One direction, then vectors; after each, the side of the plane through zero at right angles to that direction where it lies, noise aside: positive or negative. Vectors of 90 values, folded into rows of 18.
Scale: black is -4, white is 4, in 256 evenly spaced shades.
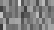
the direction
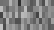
negative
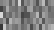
positive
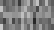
negative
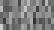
negative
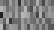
negative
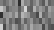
negative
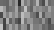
negative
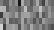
negative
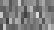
positive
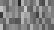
negative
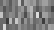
positive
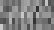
negative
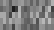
positive
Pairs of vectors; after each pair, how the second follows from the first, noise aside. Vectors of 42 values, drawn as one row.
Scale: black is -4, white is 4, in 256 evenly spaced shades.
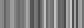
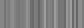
shrunk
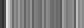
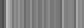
shrunk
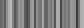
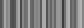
wrapped around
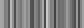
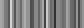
copied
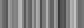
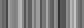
copied
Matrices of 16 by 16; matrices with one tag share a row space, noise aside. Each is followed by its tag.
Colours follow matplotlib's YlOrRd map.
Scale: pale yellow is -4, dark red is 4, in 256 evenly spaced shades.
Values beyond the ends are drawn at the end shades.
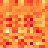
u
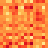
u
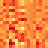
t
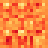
u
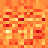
u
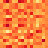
u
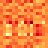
u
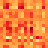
u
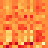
u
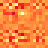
t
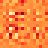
t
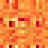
t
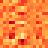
t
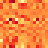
t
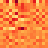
t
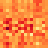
u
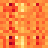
t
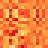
t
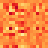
t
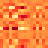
t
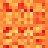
u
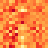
t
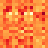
u
